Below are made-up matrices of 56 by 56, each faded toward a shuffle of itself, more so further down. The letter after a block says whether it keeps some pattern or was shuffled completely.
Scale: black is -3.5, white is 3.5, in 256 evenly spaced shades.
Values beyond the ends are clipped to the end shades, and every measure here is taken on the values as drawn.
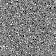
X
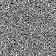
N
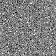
N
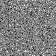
X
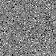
N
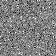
X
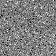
X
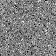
X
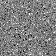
N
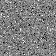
X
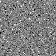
N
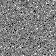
N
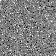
N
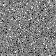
X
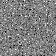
X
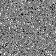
N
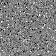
X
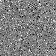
N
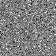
X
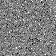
X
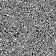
N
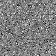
N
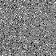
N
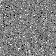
N
